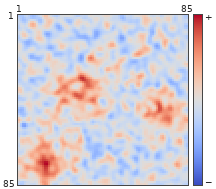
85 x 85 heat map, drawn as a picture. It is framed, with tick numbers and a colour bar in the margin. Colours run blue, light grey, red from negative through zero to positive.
The field is mottled with small blotches. The ninth with the highest average is the bottom left. No lone cell stands out from its neighbours. Neither half mirrors the other. No row or column stands out. On average the colour sits 50% of the way up the scale. Three bumps rise from the field.
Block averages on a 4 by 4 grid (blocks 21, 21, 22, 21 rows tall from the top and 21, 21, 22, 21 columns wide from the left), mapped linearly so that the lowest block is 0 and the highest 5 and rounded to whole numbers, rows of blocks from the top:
0 0 1 0
1 4 1 1
1 2 1 4
5 1 0 1
